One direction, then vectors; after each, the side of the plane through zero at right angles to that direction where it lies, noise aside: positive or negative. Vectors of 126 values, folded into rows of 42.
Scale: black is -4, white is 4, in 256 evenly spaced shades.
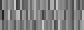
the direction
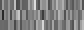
positive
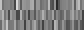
negative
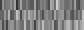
positive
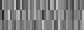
positive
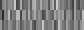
positive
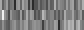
negative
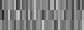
positive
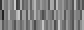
positive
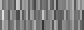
negative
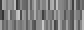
positive
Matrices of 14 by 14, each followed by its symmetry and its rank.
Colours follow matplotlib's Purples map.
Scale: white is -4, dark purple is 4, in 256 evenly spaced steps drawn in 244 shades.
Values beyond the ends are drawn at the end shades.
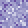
symmetric, full rank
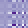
neither, rank one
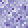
symmetric, full rank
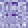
neither, rank three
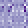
neither, rank two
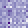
neither, rank three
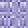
neither, rank two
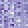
neither, rank three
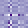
neither, rank one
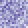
symmetric, full rank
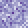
symmetric, full rank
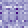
neither, rank three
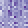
neither, rank three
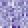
neither, rank three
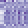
neither, rank two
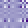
neither, rank one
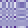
neither, rank one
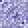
symmetric, full rank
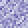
symmetric, full rank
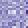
neither, rank two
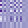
neither, rank one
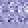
neither, rank three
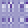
neither, rank one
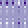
neither, rank one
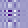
neither, rank one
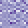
neither, rank two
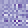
neither, rank two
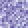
symmetric, full rank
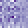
neither, rank two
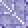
symmetric, full rank
